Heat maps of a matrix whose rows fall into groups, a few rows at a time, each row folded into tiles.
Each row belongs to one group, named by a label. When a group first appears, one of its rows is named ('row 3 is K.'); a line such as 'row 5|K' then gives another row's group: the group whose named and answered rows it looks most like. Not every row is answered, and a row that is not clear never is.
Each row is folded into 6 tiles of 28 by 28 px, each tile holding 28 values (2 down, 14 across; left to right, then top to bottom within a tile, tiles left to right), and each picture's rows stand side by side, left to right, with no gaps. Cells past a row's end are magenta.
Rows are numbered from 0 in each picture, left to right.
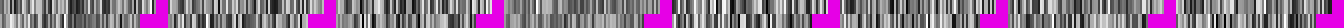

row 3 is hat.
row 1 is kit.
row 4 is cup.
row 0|kit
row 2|hat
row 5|hat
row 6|hat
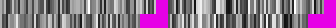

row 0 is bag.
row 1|cup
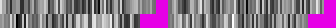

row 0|hat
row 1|kit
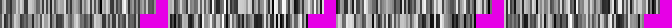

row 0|bag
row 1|bag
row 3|bag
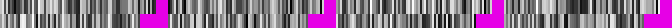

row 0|cup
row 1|cup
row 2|bag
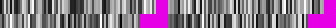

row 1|bag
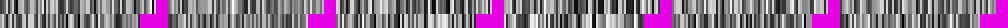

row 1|kit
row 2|hat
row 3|hat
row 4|kit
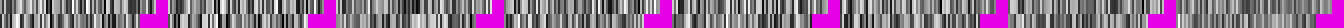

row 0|bag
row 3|kit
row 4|bag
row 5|bag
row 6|kit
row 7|hat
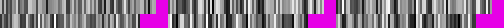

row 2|cup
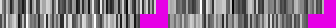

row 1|cup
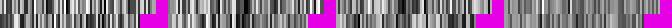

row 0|bag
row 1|kit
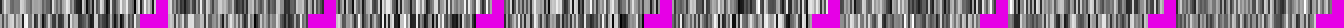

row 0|kit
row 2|cup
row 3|cup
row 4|hat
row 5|kit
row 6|bag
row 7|kit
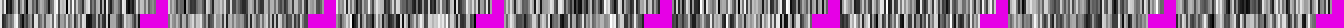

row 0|bag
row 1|cup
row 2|hat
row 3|hat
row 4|bag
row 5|kit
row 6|kit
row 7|hat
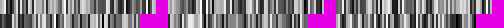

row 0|bag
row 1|cup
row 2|cup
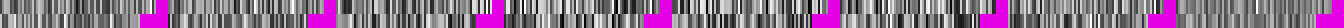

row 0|kit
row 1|bag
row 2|hat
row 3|bag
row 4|cup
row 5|cup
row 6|bag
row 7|kit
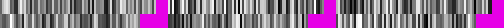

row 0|kit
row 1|bag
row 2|cup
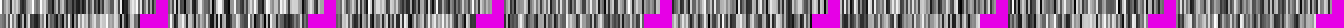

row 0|hat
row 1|cup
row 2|hat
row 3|bag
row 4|cup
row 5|bag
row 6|bag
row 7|kit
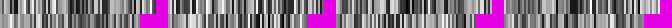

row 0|kit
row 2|hat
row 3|hat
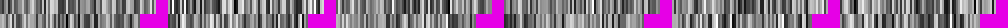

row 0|cup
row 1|bag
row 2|hat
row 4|hat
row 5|kit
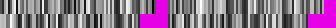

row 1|cup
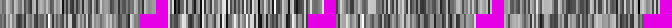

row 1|bag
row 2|kit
